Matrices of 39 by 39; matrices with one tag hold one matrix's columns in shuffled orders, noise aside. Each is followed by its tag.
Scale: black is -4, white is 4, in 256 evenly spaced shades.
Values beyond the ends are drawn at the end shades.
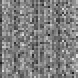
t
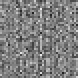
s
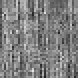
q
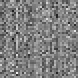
s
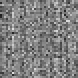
s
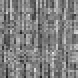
q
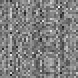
s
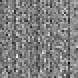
t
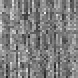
q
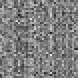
s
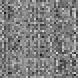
s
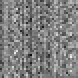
t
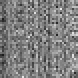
t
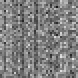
t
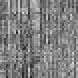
q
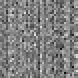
t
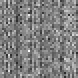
t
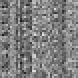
t
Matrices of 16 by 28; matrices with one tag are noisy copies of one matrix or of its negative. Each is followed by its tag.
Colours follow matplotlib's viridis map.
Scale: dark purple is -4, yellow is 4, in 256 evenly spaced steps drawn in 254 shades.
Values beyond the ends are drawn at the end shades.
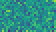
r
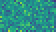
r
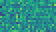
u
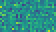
u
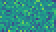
r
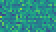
u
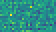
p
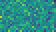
r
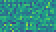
p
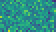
r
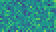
r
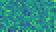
r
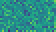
r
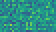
p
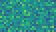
r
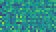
u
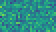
u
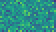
r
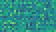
p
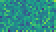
r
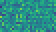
u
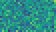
r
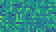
u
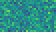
r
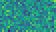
r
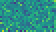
r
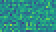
p
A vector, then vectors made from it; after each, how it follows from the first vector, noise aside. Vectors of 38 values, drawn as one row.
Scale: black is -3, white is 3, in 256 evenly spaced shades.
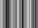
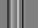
partly zeroed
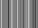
partly zeroed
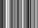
negated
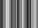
negated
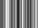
negated
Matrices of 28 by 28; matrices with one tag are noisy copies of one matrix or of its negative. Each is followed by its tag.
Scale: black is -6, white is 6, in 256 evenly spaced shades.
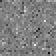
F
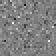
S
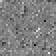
F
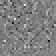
S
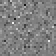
S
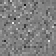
S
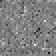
F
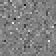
S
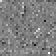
F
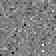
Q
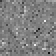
F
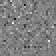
S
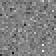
Q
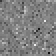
F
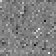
F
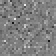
S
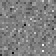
Q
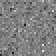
Q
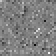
F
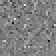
S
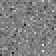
Q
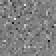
S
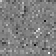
F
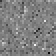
F
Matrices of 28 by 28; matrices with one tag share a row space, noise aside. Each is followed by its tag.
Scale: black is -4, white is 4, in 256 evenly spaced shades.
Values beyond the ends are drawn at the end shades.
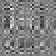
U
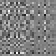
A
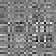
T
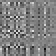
A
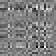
T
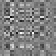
U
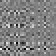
A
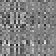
A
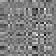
T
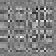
T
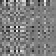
A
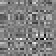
T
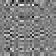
U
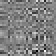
T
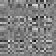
T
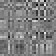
T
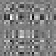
U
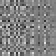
A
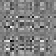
U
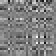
T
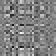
U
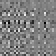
A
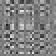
U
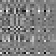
A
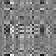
U
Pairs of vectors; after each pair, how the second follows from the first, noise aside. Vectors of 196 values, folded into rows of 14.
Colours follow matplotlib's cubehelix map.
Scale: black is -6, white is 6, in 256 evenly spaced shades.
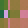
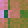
negated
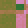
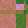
negated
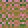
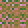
negated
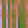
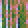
scaled up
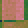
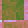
negated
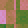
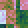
scaled up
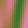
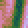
scaled up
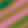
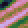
scaled up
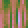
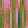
negated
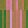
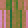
negated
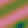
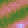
negated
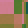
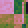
scaled up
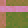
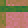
negated
